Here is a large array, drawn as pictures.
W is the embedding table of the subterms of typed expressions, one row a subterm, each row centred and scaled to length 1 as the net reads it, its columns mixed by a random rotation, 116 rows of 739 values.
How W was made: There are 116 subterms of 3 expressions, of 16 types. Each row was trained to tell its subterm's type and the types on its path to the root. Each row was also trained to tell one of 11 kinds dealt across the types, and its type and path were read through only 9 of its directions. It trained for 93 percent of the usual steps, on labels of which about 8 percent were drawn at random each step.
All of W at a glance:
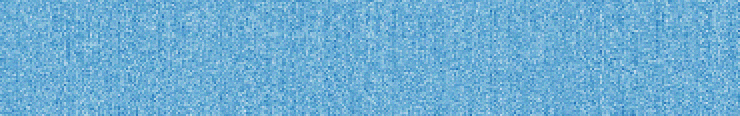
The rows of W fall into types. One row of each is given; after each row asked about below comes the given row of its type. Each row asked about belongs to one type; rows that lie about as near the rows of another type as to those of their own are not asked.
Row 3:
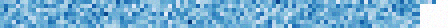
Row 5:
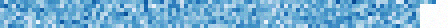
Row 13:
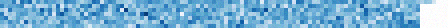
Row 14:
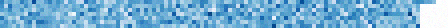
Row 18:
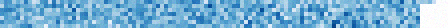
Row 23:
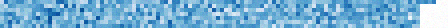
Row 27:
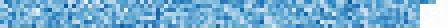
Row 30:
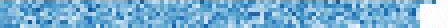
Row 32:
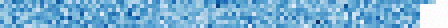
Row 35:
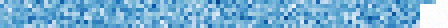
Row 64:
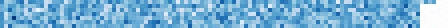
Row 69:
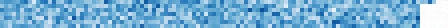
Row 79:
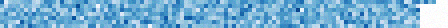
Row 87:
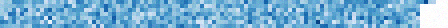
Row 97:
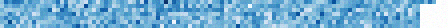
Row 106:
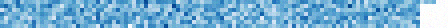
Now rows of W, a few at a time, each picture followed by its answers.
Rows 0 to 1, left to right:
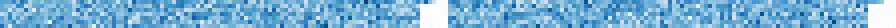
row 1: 97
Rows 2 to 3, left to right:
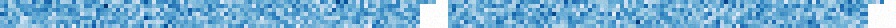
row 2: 106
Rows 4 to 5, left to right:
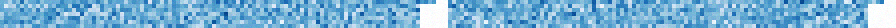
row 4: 35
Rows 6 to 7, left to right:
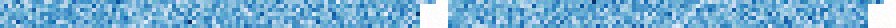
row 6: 3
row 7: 97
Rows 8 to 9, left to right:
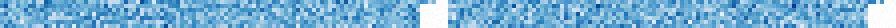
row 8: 106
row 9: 27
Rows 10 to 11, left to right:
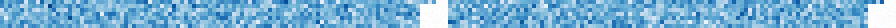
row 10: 32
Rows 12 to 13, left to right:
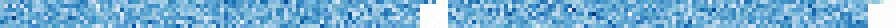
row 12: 32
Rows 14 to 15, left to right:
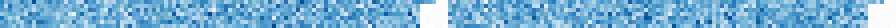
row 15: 18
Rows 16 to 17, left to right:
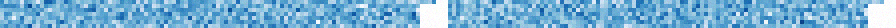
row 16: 30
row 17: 30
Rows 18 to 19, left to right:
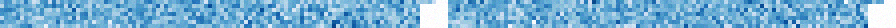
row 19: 5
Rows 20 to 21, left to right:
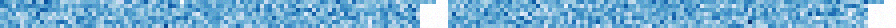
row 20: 5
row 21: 35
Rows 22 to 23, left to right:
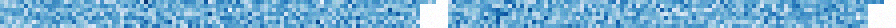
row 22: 32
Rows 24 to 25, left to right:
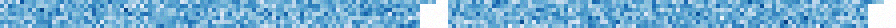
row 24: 23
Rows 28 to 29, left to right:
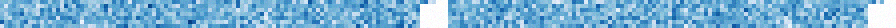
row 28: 87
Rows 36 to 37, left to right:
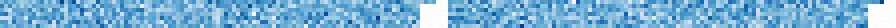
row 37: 14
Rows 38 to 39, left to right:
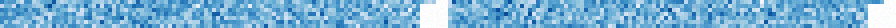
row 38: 97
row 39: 35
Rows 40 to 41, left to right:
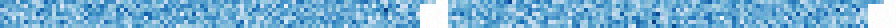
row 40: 5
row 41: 79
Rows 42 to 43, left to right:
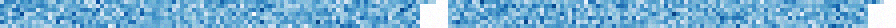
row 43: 35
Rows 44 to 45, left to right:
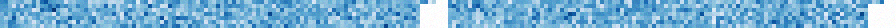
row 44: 32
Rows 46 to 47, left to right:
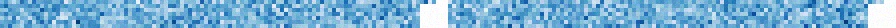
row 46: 23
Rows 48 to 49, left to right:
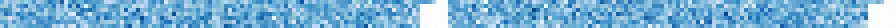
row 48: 79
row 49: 18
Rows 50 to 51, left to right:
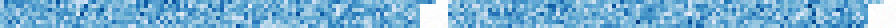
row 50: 13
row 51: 3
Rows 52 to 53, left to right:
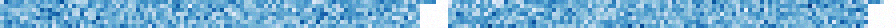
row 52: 35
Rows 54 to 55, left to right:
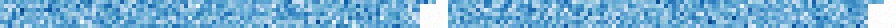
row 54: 87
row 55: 64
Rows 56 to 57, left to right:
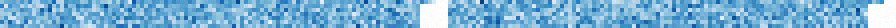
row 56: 87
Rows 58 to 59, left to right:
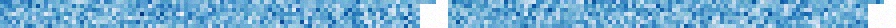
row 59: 13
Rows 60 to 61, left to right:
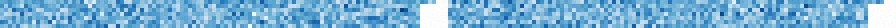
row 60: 27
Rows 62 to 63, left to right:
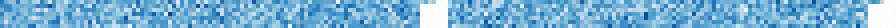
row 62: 18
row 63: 64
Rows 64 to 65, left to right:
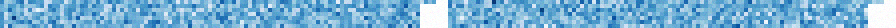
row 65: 30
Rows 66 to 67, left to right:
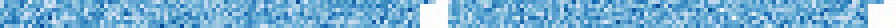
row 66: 23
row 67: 106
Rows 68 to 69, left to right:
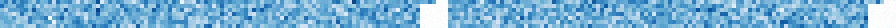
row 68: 13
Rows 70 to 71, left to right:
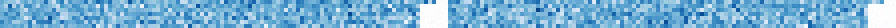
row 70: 23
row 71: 30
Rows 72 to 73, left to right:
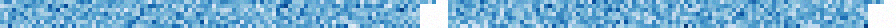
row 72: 27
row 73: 97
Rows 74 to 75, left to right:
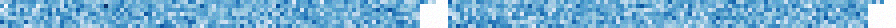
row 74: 87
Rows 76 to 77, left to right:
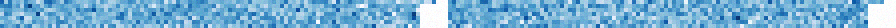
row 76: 30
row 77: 14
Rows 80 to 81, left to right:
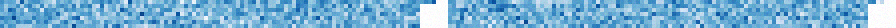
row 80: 14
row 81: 32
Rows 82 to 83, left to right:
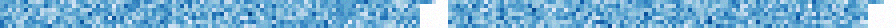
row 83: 64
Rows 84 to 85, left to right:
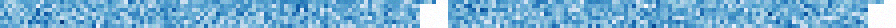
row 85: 13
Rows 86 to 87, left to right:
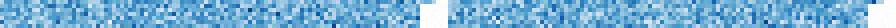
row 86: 18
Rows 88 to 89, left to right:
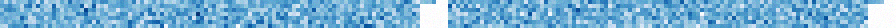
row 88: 64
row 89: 35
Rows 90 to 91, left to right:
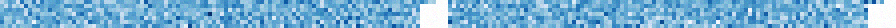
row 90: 32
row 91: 87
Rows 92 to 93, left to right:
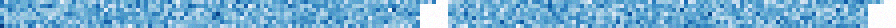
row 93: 3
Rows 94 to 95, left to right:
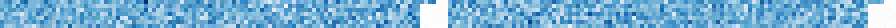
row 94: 5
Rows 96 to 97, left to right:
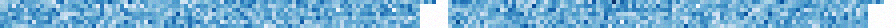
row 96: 23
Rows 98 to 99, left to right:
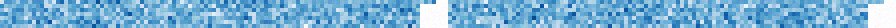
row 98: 23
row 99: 18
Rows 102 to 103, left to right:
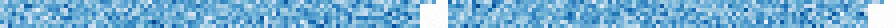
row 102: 27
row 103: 30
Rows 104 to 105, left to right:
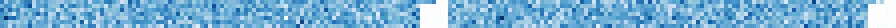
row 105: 64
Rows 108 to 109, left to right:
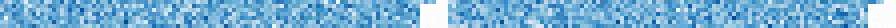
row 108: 79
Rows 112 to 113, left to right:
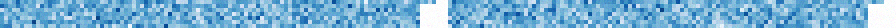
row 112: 106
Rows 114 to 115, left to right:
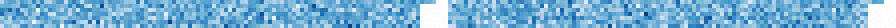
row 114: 18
